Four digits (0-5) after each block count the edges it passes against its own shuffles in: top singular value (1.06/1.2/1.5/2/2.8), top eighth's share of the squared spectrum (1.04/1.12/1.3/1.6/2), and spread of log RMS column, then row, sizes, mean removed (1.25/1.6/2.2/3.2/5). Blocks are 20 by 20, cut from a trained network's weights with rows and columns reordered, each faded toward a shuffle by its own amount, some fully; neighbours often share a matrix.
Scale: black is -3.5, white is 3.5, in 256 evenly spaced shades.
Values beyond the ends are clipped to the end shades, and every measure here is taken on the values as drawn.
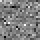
1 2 0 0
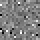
1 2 0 0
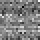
3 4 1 1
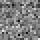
0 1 0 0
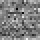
2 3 1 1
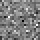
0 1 0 0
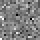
0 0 0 0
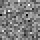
0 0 0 0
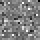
1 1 0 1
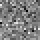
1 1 0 0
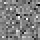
2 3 0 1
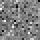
0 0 0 0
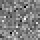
0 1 0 0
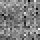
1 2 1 0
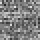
2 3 0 0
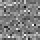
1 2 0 0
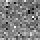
1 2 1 0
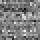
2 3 0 1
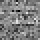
2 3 1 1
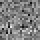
2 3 1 1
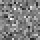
0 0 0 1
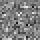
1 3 0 2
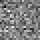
0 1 0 0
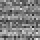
3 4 0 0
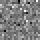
1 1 0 0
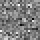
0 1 0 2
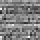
3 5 1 2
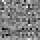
2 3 1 0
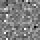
1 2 1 0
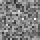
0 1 0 0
